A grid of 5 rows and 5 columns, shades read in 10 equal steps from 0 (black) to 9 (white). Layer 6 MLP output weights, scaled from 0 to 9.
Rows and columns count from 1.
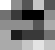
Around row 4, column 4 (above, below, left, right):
3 8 2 4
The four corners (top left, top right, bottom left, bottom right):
9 3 6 7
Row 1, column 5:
3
